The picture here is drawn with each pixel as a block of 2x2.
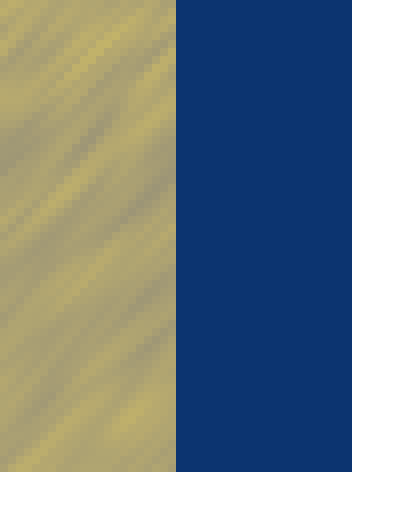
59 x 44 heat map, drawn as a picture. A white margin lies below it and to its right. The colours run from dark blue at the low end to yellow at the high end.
It is made of 1 by 2 panels. Panel 1,1: high, slanting up to the right, faint in contrast. Panel 1,2: very low, flat.
